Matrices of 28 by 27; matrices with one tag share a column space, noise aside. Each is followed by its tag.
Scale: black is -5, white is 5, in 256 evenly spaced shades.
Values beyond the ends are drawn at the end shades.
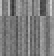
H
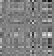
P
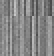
H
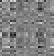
P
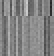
H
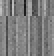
H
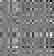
P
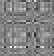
P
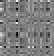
P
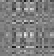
P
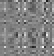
P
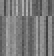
H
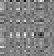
P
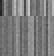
H
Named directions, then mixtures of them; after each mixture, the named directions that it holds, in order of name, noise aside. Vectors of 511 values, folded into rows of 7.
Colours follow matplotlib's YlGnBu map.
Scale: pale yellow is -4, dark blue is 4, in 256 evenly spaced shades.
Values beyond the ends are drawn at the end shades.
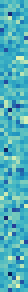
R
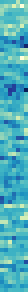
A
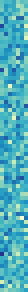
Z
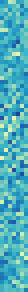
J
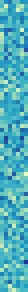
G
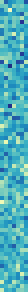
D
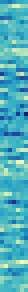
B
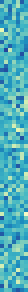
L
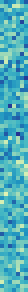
B, D, L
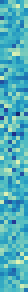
B, J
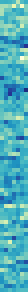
A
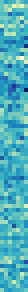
A, D, R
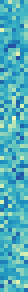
J, L, Z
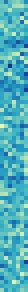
A, D, J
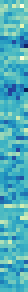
A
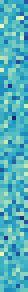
D, Z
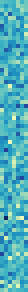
R, Z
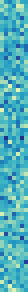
G, Z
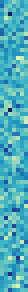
R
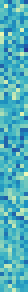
G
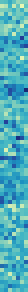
A, R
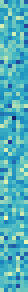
D, R, Z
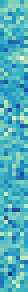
A, J, R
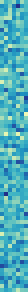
B, L
